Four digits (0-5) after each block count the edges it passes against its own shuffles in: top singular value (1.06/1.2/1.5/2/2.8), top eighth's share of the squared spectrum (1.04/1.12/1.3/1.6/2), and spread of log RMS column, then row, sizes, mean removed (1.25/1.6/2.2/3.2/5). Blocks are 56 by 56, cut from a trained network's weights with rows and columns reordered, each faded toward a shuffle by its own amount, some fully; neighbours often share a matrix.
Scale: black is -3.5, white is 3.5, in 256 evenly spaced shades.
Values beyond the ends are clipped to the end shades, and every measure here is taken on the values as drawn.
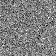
0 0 0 0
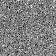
0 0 0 0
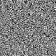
2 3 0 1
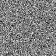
1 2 0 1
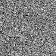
0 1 0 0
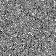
0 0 0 0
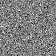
0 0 0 0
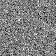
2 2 1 1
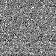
2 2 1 0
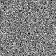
1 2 0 1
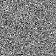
2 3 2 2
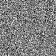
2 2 0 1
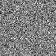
2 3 1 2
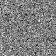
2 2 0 0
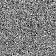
1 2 1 0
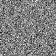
1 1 0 0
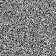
1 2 0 0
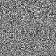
2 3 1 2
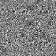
3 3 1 2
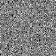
2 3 2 0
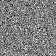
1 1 0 0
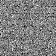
1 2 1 0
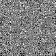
2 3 2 1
